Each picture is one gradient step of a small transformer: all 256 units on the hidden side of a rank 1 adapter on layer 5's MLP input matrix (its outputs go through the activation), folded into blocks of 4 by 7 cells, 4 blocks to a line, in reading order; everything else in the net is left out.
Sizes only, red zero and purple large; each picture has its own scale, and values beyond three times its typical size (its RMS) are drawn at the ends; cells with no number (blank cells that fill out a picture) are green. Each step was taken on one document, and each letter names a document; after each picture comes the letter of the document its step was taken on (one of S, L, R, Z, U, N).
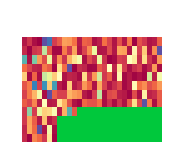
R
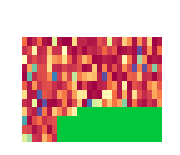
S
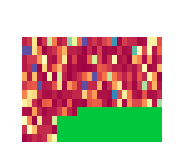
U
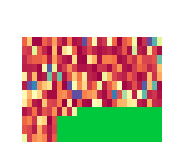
U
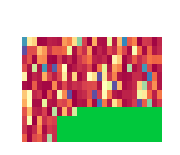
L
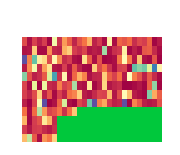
S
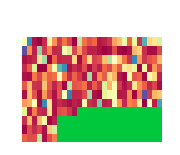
L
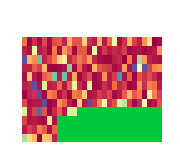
S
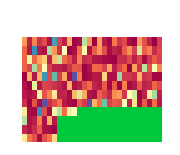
S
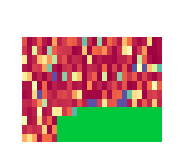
S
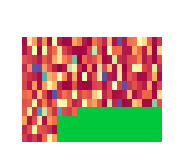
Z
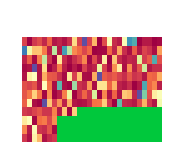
L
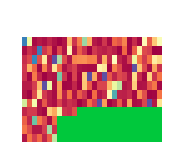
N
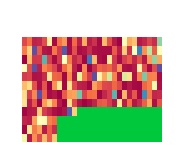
U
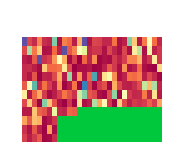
U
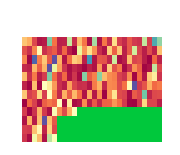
R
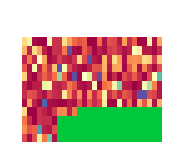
L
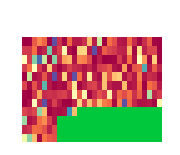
S
